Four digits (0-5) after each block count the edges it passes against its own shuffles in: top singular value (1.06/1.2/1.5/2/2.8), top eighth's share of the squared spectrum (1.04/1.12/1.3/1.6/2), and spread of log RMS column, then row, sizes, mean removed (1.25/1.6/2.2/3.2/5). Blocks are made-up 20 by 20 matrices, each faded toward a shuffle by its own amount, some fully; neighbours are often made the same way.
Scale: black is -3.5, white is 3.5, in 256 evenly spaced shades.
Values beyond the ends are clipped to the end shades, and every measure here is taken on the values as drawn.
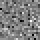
0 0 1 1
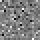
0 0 0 0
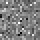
1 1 0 0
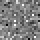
0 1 0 0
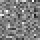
2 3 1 2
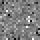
0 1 0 0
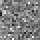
0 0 0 0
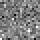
0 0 0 0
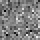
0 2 1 0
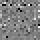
3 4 0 1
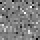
0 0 0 0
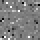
0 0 0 1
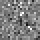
1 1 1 0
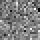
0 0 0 0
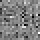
2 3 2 1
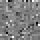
2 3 0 1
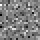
1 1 0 0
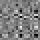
4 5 2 3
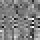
3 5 2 2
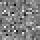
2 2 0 1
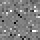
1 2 0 0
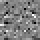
2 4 0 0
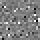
1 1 0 0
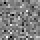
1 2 0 1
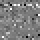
2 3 0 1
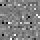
1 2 0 2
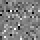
1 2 0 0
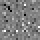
2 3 1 0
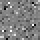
1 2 0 1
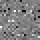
2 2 0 0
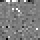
2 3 0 1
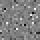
0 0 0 1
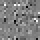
1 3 1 1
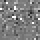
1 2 0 1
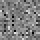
1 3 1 0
